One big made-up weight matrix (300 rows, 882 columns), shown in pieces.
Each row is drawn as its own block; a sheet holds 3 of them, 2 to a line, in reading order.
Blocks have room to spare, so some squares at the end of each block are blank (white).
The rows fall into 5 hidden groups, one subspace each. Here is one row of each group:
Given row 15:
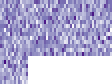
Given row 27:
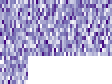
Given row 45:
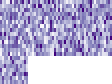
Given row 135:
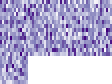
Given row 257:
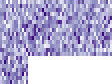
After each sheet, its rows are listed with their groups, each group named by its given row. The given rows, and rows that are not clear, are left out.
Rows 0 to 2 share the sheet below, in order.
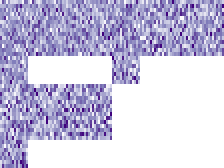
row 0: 257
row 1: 257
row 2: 15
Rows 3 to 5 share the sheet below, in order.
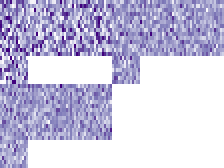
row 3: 135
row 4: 135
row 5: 257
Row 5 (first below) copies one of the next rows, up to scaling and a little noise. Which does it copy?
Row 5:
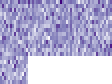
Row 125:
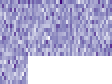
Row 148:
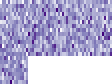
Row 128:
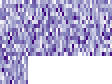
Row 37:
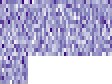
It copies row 125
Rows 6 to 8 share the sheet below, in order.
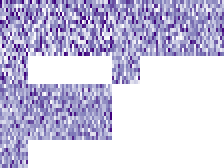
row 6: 257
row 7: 15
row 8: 15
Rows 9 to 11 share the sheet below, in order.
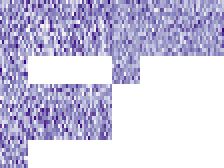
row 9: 45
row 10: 15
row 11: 45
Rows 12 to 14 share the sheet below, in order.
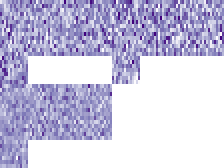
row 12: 135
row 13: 15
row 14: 27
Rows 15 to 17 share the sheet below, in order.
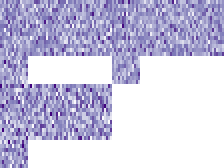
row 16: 135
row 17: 257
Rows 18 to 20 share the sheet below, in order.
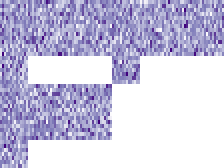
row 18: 45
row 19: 257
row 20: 15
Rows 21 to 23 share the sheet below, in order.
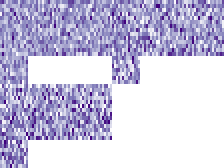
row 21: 27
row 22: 135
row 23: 257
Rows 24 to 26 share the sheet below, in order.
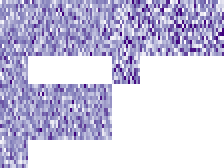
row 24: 257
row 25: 15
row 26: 27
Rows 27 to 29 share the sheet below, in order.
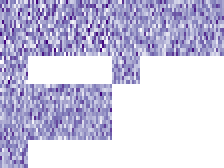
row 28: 45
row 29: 45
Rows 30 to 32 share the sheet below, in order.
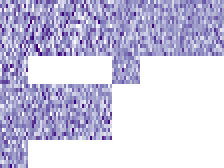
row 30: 45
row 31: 135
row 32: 257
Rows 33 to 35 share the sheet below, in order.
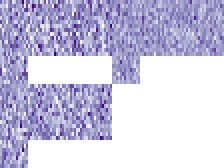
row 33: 45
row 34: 135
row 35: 27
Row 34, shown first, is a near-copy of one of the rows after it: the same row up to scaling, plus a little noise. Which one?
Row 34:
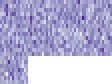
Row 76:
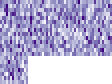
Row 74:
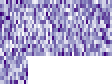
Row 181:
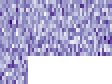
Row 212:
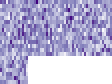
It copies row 76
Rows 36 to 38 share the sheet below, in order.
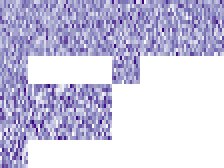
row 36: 15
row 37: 257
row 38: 45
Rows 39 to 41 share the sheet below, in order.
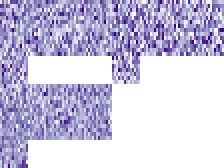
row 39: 45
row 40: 135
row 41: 15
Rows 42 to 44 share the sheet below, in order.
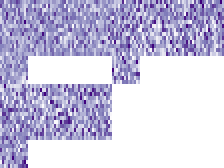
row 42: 15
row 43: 45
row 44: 15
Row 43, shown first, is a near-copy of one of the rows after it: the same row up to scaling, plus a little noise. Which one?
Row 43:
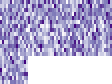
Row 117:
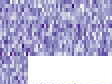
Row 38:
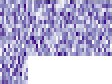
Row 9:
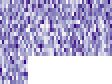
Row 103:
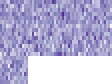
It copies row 9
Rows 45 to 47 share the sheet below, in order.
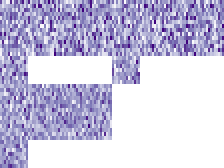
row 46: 45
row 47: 135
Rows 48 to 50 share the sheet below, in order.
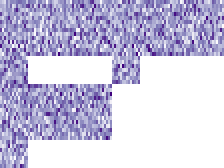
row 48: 135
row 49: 45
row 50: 257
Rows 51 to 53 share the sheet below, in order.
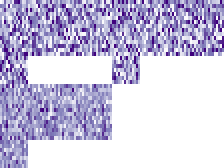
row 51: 27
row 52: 257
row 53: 45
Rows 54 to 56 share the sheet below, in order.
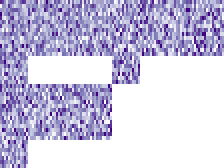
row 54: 27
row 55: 135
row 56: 257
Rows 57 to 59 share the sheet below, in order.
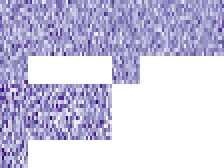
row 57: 27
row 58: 257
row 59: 45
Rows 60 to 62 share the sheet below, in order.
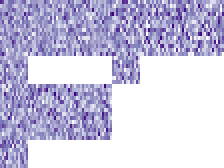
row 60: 27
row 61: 27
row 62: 135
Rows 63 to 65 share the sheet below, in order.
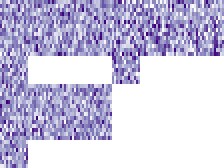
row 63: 45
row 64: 45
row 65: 135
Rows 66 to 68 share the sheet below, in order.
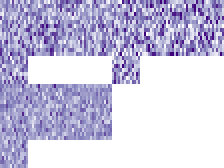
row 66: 45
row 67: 45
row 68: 257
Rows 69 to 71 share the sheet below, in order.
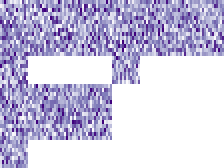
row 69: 15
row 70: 135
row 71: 135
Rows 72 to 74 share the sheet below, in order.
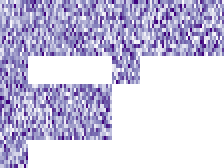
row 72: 135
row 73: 27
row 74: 135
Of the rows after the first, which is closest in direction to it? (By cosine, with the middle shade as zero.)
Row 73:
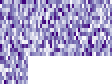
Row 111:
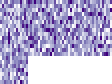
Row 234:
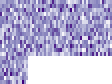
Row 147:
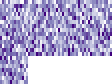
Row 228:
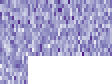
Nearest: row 228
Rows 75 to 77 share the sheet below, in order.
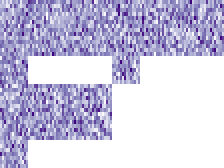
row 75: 135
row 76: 135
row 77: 135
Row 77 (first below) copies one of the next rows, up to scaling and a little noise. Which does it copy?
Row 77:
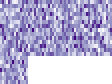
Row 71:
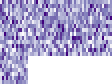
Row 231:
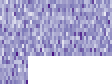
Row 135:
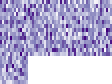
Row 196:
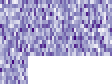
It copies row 196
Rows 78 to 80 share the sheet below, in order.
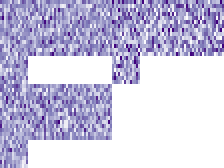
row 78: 27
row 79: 257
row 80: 15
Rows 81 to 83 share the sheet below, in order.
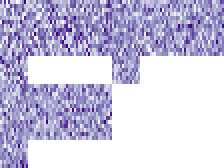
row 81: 45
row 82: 45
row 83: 15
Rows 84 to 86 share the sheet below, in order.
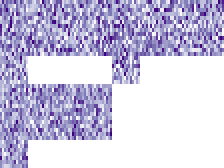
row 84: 135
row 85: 15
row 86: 45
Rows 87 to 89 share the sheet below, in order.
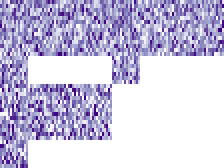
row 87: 45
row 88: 257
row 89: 27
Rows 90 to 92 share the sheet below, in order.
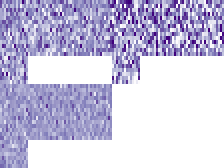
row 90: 257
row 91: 15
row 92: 135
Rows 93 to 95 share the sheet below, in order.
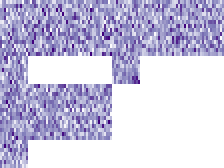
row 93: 257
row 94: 15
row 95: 15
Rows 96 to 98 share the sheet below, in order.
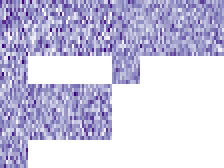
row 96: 257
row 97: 135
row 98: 135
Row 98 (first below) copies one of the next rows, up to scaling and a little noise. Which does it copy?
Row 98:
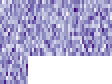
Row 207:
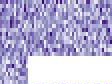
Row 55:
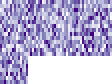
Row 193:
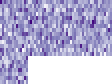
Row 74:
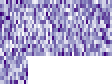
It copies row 55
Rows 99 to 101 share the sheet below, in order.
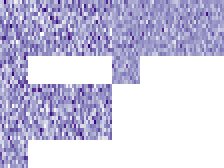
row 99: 15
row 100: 135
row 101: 45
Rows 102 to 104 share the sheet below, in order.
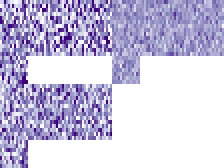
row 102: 15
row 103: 45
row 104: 45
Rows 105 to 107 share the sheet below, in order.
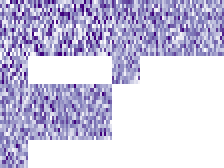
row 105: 45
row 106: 15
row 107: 135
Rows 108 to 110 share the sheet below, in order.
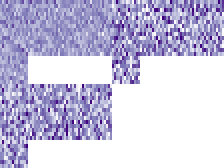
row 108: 257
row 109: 15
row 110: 27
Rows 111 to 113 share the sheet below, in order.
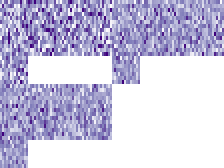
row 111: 257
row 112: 257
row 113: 45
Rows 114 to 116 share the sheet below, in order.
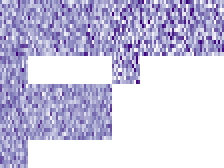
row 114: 27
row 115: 27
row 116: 257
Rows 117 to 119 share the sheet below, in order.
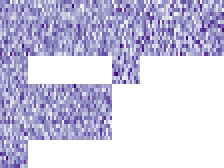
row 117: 45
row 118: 27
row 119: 135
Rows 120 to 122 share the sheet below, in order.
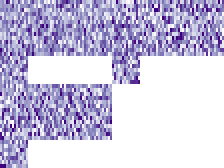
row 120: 45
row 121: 15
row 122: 135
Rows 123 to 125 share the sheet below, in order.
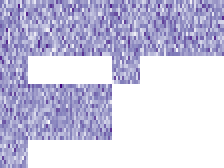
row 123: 257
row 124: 135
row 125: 257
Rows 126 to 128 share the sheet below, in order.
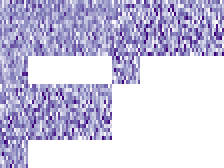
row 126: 45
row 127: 257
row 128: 257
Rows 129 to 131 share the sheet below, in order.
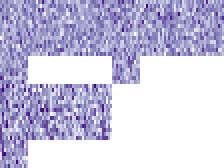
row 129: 27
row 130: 135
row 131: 45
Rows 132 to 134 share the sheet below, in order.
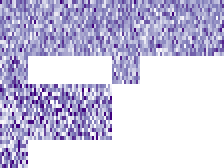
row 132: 135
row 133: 257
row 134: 15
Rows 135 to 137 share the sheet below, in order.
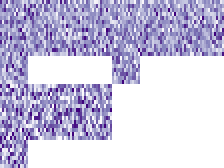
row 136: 257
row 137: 45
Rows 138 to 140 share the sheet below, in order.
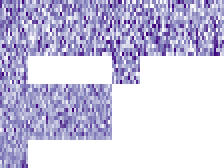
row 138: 257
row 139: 45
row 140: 15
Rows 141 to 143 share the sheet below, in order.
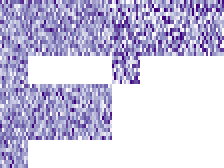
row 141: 257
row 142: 15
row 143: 257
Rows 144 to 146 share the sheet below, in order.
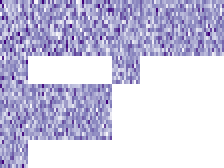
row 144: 27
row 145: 27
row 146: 27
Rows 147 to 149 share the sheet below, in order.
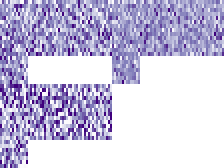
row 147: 257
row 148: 257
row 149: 15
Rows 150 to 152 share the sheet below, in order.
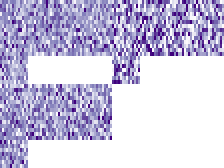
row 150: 135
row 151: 45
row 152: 257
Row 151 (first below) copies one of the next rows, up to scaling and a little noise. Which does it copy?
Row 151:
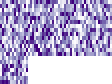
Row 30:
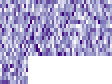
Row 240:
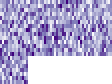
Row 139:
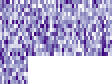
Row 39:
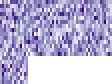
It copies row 30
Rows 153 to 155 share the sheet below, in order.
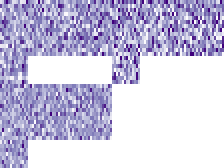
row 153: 27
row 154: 257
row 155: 257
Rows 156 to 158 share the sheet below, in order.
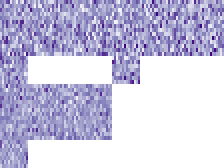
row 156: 45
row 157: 27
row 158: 135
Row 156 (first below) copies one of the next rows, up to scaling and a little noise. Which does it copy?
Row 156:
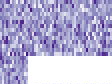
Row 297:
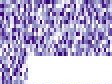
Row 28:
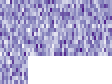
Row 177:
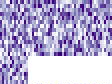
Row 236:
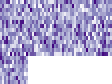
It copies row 236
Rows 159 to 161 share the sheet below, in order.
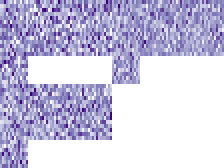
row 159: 15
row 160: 135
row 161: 15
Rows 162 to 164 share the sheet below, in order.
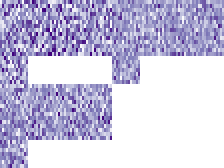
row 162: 257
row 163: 135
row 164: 257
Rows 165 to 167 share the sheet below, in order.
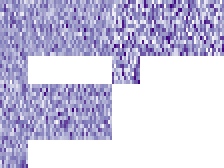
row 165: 135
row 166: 45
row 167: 15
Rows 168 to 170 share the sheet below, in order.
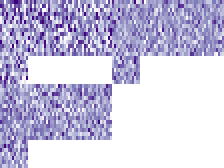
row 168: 15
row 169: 257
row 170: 15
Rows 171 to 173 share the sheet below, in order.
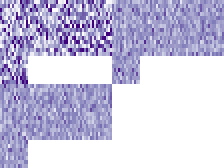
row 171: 15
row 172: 27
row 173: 135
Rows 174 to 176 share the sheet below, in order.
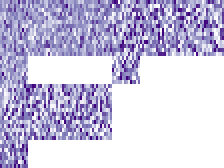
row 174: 257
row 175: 135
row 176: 135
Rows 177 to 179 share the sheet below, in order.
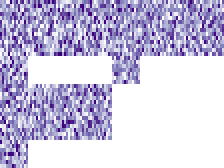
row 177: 45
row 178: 27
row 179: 135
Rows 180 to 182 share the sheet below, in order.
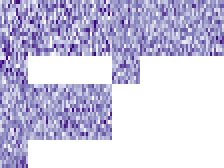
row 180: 27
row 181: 135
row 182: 15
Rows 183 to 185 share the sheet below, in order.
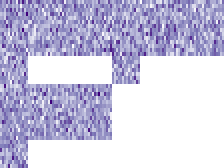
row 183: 257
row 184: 45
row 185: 15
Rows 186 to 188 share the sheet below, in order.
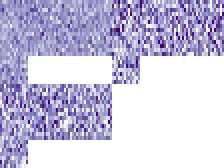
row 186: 15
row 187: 27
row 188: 15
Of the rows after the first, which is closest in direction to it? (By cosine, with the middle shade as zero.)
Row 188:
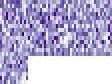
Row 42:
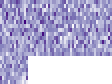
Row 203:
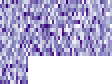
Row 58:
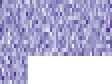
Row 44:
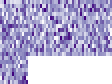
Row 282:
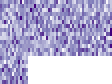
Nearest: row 42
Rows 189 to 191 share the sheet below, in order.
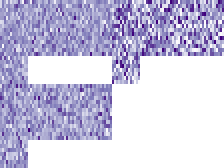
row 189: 257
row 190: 15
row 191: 135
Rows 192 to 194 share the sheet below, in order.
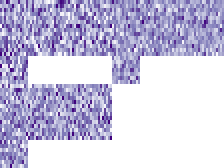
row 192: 45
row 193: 135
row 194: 257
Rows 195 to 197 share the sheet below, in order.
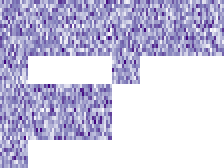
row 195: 15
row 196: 135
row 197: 45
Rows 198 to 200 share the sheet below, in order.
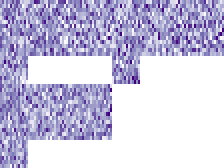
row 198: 15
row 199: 15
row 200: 257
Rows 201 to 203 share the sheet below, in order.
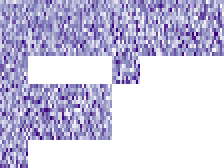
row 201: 135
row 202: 135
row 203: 45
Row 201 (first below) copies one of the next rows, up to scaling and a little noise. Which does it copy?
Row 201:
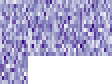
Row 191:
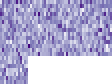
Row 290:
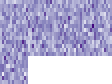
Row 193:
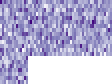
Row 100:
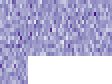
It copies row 290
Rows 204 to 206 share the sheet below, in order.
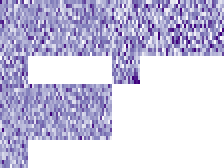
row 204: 257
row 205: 15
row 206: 257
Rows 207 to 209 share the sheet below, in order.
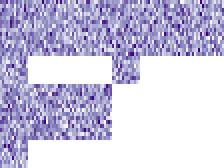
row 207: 135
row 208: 27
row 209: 15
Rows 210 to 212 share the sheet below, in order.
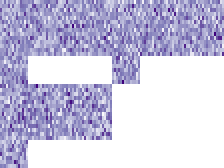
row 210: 15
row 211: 257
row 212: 135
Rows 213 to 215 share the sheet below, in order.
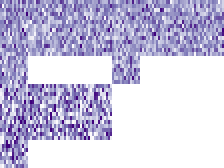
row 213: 257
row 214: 15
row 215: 135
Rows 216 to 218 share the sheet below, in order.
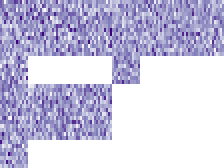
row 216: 15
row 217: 135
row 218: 135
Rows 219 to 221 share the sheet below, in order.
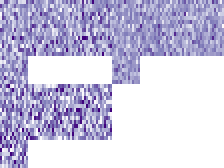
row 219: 27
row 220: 45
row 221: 45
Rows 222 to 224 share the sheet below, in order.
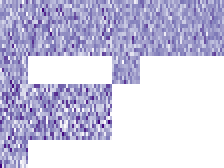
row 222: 257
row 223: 27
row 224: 15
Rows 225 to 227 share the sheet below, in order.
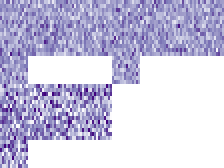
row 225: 45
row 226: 135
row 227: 15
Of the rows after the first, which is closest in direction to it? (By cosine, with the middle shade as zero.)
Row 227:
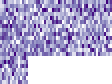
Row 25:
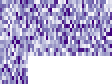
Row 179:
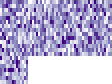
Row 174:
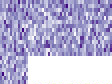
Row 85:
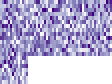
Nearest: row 85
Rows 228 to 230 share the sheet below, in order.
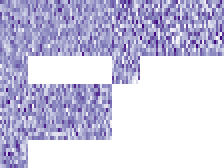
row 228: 27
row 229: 15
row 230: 135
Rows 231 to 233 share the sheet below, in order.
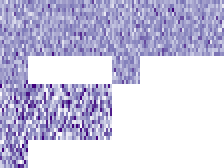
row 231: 135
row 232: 257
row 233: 135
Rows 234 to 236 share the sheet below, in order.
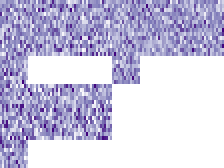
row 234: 27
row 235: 15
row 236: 45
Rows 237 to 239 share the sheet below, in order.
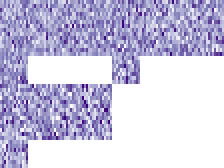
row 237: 15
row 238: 135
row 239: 27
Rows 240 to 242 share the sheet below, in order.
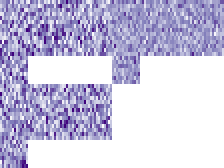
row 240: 45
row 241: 257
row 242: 15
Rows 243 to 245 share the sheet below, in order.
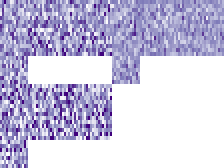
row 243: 27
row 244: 135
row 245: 27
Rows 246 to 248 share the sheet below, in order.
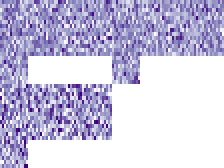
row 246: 15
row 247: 15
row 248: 27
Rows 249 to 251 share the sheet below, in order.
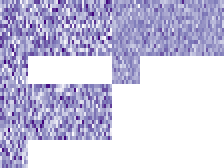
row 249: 15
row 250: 257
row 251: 45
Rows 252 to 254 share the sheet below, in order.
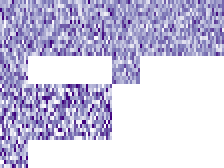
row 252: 27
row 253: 135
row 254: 27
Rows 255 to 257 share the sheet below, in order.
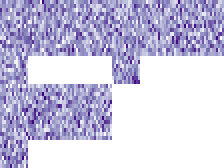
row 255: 135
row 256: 15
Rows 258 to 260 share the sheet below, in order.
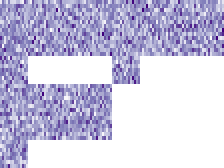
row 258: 257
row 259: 15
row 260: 27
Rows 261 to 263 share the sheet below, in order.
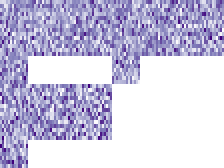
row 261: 135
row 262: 15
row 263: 27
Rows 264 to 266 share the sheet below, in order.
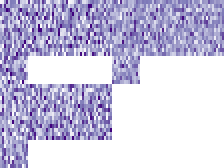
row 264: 27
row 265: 135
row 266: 27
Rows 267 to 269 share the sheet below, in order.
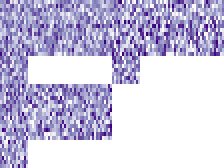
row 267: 45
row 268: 45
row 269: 257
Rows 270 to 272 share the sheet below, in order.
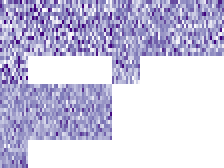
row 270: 15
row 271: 15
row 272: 15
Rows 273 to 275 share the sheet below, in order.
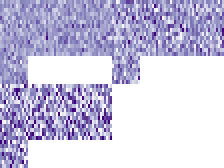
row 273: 15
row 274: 15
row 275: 257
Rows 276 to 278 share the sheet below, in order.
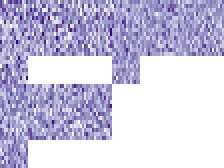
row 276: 15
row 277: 27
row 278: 135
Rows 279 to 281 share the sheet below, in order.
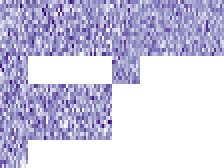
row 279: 257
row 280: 27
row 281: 15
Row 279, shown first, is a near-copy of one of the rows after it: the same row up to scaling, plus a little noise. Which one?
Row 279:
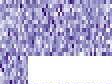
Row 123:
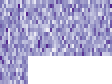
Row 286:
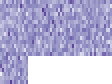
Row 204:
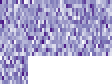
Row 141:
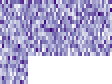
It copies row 286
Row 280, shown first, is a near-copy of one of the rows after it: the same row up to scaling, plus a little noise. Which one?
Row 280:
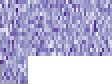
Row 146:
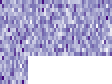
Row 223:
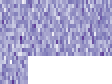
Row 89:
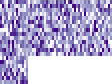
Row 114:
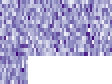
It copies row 89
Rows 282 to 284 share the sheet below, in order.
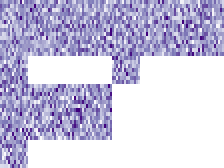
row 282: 15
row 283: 27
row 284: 45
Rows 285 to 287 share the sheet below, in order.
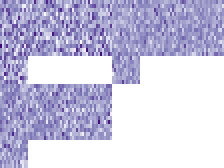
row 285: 27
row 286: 257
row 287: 15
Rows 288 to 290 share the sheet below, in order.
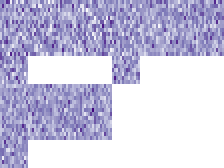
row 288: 45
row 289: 45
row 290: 135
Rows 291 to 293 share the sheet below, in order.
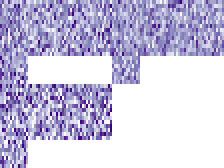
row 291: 257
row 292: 45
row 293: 257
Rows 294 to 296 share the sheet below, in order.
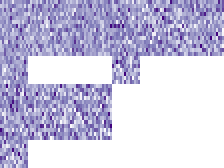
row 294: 45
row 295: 15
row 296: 135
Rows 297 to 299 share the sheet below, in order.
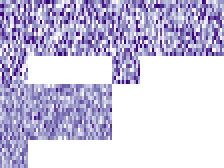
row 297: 45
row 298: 135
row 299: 45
